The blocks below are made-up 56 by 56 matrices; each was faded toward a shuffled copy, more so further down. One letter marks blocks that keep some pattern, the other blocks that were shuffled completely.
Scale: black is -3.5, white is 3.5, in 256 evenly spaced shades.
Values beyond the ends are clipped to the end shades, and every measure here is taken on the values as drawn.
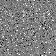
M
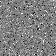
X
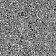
M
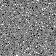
X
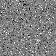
X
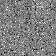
M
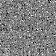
M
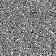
M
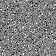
X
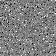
X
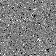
X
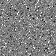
X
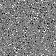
X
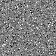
X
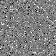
M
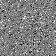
X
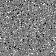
X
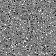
M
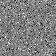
X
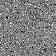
M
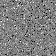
X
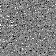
M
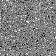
X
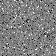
X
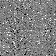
M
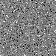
X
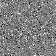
M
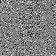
M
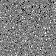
M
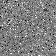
X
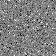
X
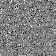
M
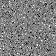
X
